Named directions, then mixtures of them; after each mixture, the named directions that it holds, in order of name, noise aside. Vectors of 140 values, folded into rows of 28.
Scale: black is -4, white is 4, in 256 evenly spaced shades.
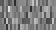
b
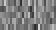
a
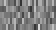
a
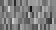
a, b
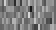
a, b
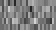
a, b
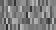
b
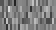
b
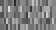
b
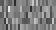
b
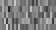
b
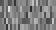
b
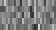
a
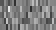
b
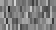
b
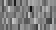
a, b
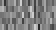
a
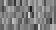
a, b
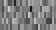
a, b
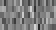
a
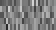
a, b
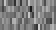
a, b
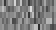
a, b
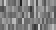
a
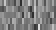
a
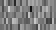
a, b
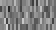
a, b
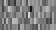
a, b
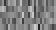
a
